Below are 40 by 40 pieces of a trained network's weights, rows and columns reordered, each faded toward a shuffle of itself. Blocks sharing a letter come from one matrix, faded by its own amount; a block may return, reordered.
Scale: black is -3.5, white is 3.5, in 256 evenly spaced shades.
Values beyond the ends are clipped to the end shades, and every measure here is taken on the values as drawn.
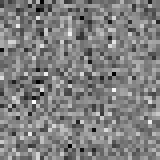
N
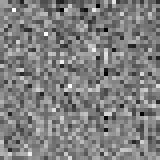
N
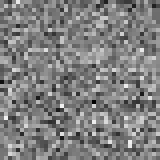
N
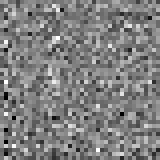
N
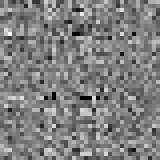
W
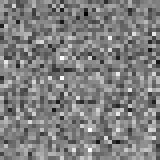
N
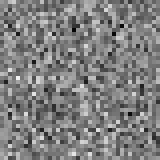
W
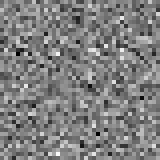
W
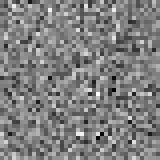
W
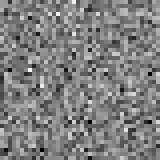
W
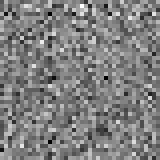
W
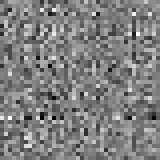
W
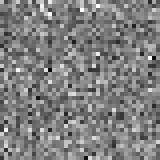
N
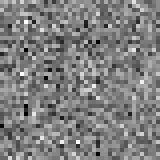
N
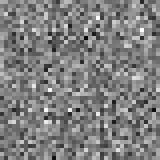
W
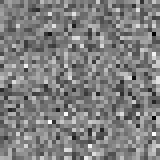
N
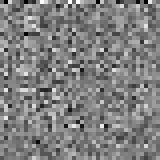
W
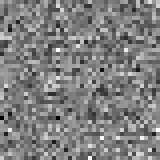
N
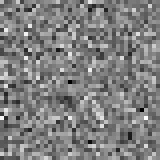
N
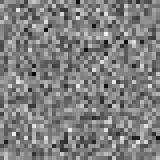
W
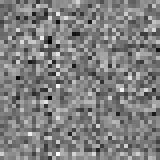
N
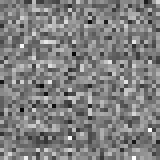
N
